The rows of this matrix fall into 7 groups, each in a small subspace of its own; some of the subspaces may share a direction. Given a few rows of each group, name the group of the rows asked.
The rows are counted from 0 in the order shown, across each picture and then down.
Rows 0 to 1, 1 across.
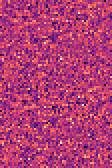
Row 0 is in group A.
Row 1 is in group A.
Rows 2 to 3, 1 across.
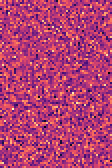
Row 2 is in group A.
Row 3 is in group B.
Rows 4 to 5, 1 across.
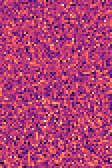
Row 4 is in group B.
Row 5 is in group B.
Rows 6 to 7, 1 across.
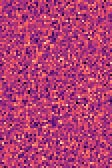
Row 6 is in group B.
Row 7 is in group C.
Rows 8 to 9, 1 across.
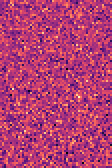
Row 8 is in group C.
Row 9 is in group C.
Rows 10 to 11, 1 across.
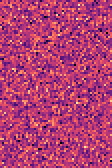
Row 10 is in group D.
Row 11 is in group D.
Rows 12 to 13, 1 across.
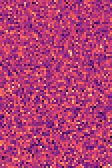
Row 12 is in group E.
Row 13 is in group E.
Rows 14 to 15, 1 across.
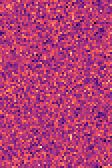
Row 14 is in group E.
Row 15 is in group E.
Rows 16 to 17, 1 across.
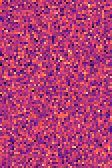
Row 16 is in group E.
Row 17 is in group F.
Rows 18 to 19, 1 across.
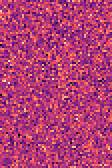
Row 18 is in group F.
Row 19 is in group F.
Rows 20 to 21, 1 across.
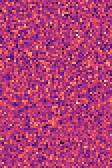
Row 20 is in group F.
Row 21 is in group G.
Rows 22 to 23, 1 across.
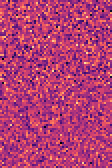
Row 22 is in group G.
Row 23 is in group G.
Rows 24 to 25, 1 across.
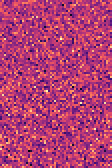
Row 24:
B
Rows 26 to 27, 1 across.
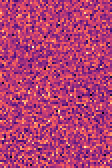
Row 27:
G
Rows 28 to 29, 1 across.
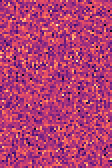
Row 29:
D
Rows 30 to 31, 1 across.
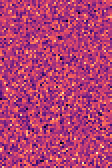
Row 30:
C
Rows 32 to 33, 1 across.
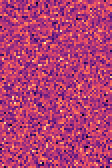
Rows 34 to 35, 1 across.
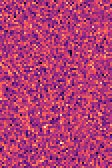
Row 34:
E
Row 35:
G
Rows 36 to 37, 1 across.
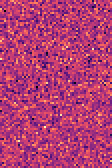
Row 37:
C
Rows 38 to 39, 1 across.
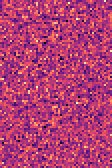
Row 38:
B
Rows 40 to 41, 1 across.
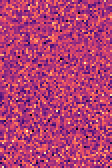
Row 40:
B
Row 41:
G
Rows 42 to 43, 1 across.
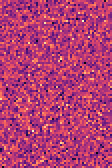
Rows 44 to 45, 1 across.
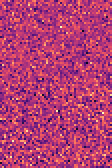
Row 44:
A
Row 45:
G
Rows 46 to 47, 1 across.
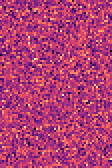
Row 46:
A
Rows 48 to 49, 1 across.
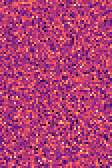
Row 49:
A
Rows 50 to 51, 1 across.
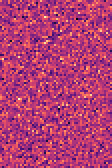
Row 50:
D
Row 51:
G
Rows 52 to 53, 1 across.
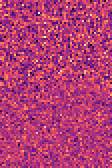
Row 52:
B
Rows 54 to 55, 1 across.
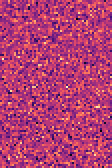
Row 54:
G
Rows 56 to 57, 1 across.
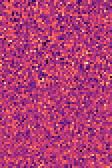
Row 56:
A
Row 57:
B
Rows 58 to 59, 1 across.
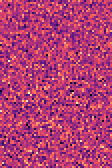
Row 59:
E
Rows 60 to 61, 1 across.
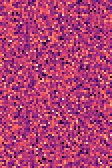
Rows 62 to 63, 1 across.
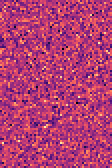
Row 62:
F
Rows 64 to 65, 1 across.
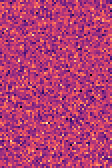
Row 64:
C
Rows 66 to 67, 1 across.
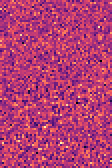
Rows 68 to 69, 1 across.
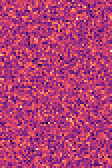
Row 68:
A
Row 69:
B
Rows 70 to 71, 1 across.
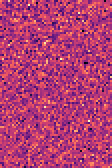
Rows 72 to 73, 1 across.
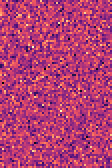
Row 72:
G
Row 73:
A
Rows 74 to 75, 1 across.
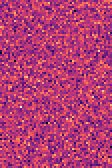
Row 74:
E
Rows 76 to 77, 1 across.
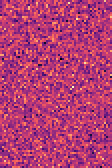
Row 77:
E
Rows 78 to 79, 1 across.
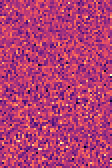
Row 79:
D
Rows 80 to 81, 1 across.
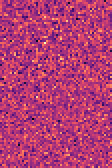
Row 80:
B
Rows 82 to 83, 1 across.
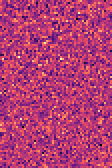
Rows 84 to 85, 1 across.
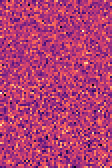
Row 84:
A
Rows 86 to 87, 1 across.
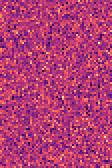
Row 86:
F
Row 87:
B
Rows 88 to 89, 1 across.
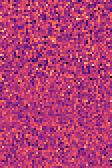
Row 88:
G
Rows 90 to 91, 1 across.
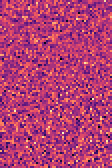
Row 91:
F
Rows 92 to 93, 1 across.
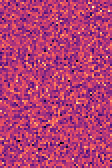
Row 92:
F
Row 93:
C
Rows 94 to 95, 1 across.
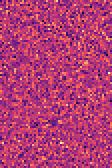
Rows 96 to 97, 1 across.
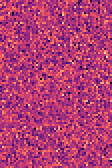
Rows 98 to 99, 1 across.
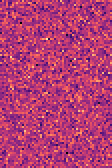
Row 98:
B
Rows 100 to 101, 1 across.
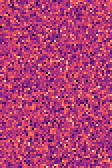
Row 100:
C
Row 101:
B
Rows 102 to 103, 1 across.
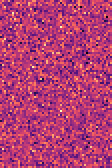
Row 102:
A
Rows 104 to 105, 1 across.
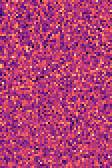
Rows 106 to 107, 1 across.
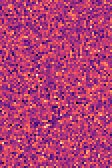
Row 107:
D
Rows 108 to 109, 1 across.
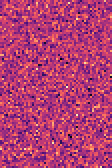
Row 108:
D
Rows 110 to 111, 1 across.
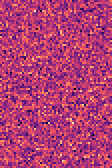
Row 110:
G
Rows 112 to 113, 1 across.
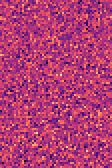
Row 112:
B
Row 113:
E
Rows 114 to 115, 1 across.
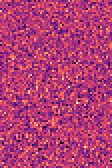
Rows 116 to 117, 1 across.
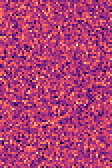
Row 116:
G
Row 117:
B
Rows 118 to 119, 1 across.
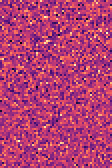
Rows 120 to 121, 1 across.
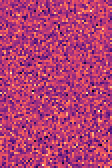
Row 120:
G
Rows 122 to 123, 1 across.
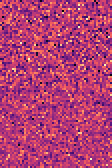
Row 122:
D
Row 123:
C
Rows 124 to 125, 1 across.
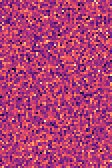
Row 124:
D
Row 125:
G
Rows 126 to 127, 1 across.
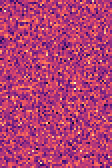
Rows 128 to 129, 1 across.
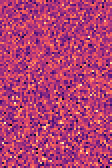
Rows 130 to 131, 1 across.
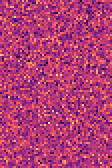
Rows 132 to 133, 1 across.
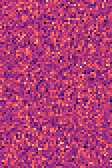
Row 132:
B
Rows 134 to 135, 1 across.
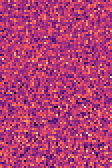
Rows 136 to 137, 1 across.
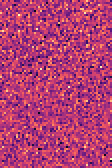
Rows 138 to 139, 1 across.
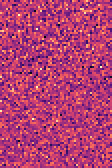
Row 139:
C
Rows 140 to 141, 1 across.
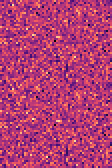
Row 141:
C
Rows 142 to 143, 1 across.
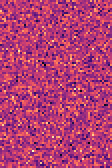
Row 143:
A
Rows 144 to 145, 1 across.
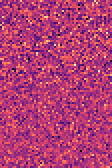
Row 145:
B
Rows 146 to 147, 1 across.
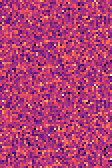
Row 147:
D
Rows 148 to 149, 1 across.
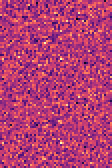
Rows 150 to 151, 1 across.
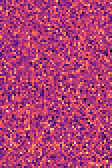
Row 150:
A
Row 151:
B
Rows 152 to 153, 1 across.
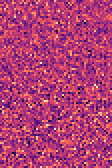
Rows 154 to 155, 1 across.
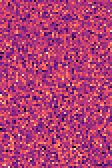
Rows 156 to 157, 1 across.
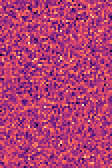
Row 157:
B
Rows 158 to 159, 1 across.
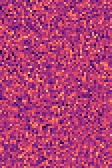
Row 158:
E
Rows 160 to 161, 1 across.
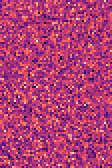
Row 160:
B
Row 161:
E
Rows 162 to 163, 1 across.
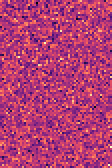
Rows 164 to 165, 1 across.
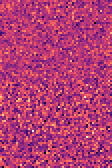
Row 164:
E
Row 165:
G
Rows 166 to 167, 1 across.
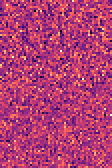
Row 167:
F
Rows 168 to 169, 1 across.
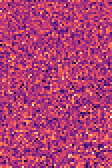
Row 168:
F
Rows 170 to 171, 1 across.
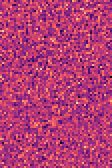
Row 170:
G
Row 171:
C
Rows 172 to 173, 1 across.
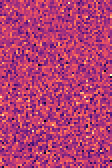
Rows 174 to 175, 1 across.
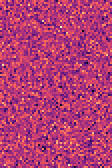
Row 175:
F
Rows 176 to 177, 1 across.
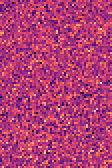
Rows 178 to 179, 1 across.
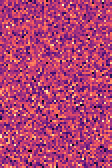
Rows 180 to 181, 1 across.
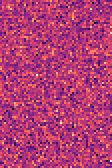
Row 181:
B
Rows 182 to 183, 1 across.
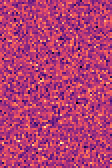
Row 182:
B
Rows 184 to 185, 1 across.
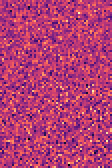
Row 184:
C
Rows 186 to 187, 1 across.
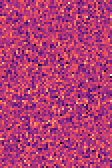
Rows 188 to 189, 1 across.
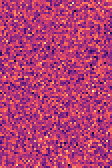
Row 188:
E
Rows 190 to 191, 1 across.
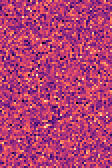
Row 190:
E
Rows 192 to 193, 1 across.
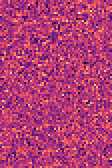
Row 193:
D
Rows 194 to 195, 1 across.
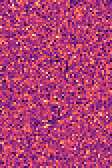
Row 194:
C
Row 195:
D
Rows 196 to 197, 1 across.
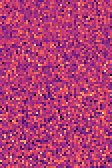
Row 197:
G
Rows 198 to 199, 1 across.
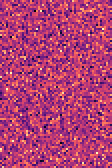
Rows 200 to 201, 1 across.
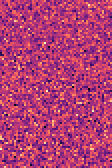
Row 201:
E
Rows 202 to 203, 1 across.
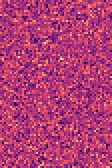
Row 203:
B
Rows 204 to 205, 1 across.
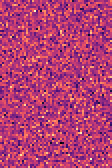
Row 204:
G
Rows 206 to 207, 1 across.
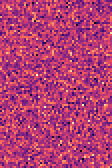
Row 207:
B
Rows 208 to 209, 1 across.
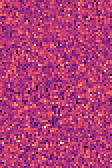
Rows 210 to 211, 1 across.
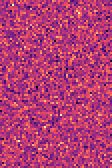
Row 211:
C
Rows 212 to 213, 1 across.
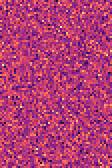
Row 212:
A
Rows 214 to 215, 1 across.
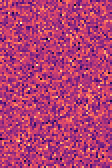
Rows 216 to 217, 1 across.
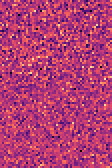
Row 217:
B
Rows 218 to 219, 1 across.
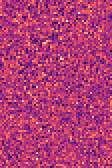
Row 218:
G
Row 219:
E
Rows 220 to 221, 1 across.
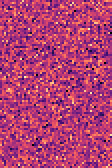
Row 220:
E
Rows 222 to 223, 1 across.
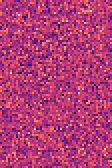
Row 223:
D
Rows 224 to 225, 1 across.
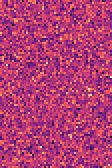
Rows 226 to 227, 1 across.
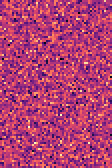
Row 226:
A
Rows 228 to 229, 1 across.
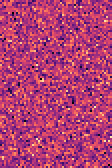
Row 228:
A
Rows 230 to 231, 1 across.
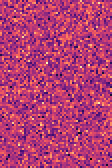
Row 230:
B
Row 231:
C
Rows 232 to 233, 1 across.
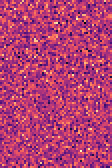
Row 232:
E
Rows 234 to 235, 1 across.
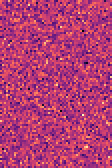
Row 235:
A
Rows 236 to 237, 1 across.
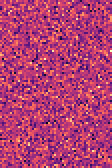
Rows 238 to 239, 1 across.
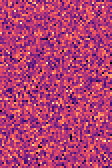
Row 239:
E
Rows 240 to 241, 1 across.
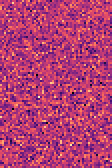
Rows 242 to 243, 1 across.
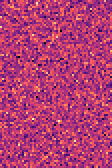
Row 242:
C
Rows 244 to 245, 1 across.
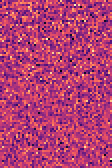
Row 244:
A
